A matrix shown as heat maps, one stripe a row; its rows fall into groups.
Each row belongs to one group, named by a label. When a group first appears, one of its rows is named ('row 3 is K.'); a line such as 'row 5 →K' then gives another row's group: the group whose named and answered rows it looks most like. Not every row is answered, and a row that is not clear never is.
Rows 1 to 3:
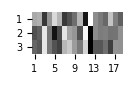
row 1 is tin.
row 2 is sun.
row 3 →sun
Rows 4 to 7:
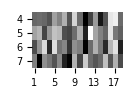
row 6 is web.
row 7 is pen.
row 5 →tin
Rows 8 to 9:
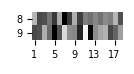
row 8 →pen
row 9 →sun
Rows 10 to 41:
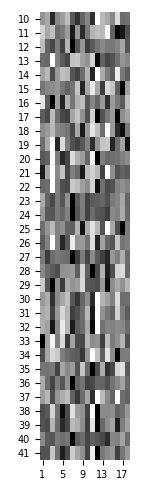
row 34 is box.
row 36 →pen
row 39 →sun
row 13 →sun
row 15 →box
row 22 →sun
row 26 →sun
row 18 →box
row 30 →tin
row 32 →tin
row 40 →pen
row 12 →pen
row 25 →box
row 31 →tin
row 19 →web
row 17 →sun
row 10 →tin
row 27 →pen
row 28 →web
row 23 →pen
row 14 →tin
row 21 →box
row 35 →web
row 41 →sun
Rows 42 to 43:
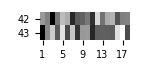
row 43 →web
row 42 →tin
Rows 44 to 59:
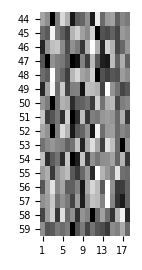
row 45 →sun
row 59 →pen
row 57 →box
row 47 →pen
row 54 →pen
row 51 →pen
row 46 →box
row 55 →tin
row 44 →tin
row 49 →box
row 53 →box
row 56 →box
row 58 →web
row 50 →tin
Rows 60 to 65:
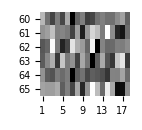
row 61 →box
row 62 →sun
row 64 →pen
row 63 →web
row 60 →pen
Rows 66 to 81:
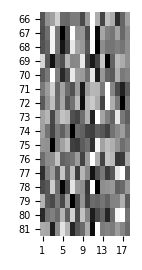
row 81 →tin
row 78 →sun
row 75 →tin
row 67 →sun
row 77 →web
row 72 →box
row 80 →web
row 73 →tin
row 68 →sun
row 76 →box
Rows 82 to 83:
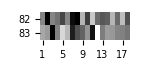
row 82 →pen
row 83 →tin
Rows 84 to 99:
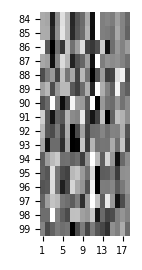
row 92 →pen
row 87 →tin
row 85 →tin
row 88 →web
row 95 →sun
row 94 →box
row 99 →pen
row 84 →tin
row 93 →pen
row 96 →sun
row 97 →box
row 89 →tin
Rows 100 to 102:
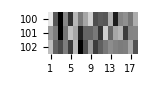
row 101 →tin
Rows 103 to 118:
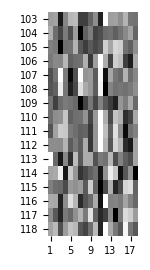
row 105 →tin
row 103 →tin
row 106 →box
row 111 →box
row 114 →web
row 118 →tin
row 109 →pen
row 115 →web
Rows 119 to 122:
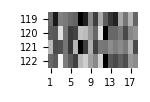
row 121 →pen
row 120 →sun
